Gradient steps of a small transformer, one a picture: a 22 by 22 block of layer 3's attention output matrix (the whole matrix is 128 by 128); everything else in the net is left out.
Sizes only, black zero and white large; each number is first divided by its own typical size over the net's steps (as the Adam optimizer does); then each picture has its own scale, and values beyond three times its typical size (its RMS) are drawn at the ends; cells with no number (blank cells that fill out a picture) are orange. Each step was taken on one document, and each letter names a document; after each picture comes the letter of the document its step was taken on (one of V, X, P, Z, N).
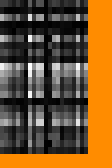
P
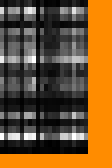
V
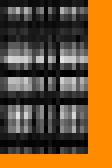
V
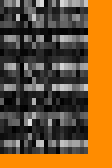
P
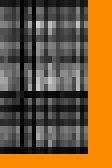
P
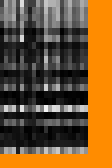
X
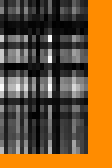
V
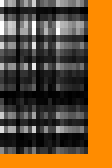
X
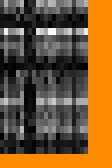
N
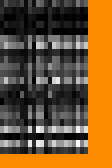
P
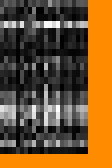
X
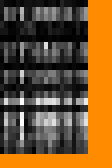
N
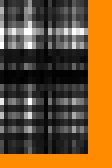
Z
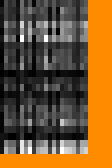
N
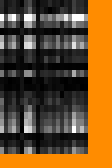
Z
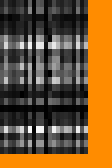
P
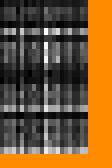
X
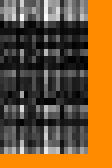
X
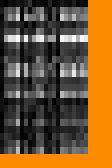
P
